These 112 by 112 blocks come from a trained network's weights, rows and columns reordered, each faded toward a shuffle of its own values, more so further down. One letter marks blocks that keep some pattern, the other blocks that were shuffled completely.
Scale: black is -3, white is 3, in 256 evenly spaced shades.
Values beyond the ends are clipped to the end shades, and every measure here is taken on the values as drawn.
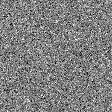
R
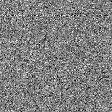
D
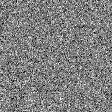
D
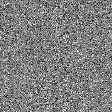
D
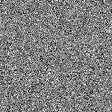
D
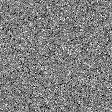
R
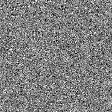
D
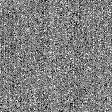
D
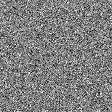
D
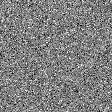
R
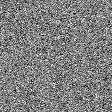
R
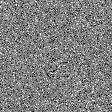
R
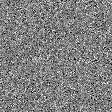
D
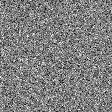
R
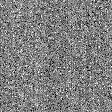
D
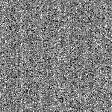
D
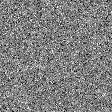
R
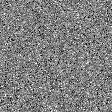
R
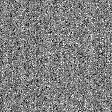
D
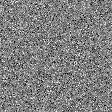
R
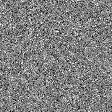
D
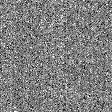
D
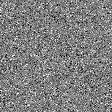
D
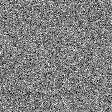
R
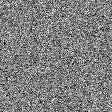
R
